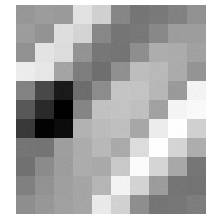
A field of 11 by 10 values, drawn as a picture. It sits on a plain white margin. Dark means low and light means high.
Grain: diagonal, up to the right. Odd patch: lower, in the middle left. Ninth with the lowest average: middle left.
